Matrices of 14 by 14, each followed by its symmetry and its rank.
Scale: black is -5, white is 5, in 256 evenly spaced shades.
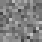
antisymmetric, full rank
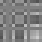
symmetric, rank one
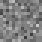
antisymmetric, full rank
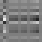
neither, rank one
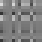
neither, rank one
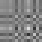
symmetric, rank one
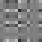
neither, rank one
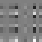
neither, rank one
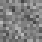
antisymmetric, full rank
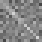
symmetric, full rank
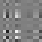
neither, rank one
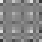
symmetric, rank one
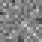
symmetric, full rank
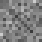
symmetric, full rank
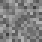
symmetric, full rank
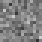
antisymmetric, full rank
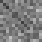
symmetric, full rank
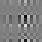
neither, rank one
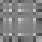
symmetric, rank one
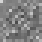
symmetric, full rank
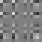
symmetric, rank one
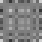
symmetric, rank one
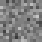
antisymmetric, full rank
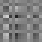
neither, rank one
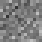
symmetric, full rank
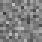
antisymmetric, full rank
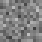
antisymmetric, full rank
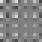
symmetric, rank one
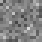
symmetric, full rank
